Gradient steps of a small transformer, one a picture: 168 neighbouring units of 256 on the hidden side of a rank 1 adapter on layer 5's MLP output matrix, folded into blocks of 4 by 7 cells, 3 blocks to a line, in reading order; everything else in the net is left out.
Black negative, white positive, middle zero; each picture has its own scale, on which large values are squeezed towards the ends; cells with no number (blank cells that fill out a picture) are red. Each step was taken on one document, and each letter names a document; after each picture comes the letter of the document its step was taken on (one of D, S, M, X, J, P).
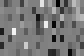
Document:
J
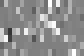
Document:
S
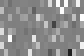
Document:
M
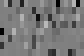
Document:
J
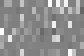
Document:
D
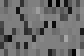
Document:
S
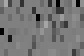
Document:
J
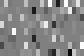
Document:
M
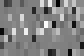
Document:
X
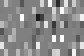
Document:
M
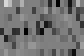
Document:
S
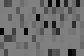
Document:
X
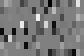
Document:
X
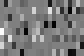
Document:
D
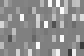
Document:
M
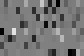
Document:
X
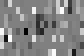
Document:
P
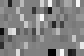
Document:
S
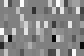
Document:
D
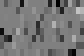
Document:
P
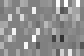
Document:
M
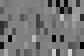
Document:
M
